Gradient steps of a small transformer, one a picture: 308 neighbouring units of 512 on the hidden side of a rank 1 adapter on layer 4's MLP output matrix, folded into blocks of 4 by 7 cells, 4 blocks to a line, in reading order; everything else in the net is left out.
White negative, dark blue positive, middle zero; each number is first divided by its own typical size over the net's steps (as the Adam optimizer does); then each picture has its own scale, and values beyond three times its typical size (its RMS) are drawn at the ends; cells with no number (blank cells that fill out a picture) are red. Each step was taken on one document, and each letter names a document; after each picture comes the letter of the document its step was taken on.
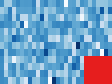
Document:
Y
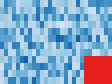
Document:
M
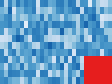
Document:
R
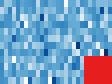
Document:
Y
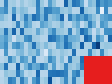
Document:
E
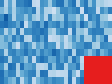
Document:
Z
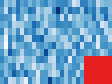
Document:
E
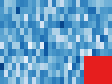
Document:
M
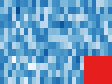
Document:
M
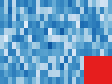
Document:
R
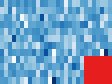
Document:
Y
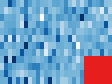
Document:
Y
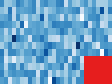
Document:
Y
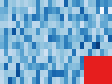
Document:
E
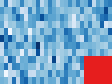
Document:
R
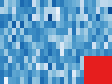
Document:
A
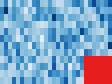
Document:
M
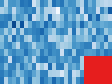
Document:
A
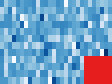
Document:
Y
